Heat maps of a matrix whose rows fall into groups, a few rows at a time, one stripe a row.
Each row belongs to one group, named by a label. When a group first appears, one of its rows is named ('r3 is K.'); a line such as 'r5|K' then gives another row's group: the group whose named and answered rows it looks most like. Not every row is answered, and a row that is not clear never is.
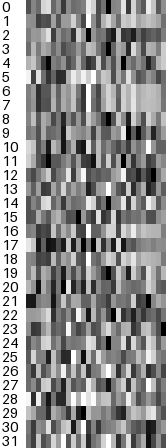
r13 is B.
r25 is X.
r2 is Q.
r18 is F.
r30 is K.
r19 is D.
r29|X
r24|D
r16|F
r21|K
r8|D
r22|Q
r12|K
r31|B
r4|B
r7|F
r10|X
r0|D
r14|D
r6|F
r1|F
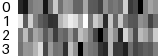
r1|Q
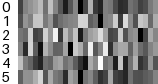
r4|B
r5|Q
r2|B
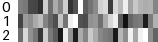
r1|K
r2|X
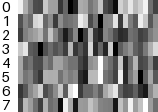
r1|D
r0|X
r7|X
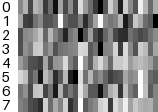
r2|Q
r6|D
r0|D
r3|D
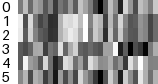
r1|Q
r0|D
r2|Q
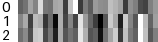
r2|D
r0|K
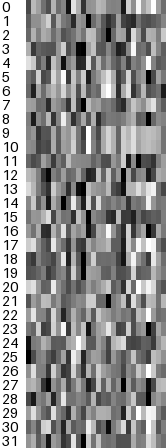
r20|X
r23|B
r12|B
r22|X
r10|F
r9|F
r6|B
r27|B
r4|X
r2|D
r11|K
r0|X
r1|Q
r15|Q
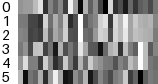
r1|F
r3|D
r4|X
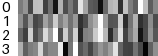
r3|K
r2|B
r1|B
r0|D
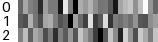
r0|X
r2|D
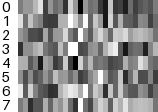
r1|Q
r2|F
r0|Q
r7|F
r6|Q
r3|K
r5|B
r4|X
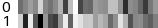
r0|K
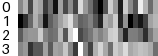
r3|F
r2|K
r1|K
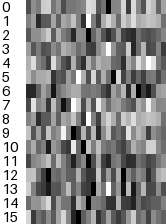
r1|F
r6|K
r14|Q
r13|B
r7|X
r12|B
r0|D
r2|Q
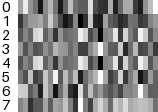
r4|D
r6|X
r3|B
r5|B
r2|D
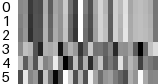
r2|F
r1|F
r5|X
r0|F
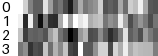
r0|X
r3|F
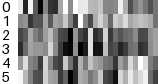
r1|F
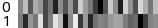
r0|D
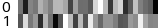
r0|B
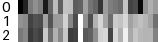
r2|F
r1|F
